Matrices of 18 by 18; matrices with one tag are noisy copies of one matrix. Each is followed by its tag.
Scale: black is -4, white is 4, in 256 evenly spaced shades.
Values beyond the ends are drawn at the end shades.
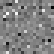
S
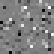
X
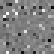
S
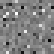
S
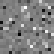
X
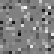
X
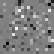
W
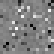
W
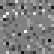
S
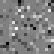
W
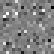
S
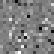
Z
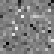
W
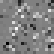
W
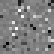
W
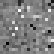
W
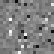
Z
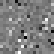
Z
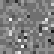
Z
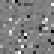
Z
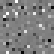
S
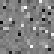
X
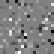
Z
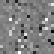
Z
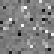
X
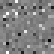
S
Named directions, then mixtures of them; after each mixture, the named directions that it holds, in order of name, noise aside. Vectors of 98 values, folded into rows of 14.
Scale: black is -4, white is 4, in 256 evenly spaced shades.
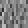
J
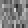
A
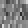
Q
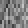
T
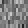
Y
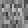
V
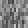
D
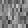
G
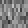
G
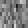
A, J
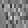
G, J, V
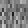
J, Q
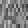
G, T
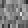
Q, Y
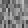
T, Y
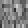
A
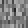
A, Y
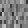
J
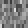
A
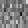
J, Q, V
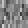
Q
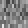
Q, T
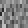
J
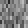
D, J, T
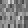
D, Q, T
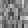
A, D, T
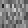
G, V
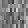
D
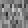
V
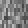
T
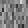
A, J, Y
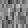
D, G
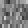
Q
